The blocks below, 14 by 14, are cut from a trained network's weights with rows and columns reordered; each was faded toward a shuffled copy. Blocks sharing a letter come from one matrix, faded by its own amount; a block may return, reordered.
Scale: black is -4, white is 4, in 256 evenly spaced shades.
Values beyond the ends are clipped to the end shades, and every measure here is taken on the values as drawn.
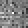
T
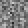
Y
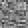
Y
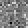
T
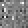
T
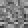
Y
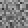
Y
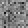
T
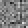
T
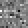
T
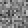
Y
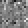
T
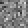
T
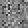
Y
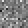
T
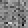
T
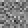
Y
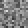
Y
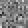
Y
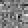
Y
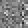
Y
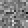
Y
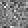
Y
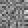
Y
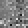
T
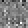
T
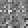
T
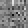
Y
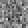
Y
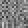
Y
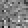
T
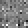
T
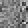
Y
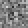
Y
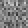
Y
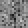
T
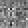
T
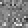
T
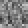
Y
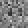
Y
